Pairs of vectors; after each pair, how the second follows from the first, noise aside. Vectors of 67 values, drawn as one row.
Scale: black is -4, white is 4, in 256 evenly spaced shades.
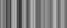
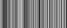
shuffled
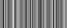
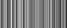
shuffled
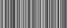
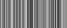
shuffled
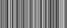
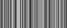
shuffled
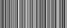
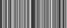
shuffled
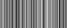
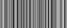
shuffled
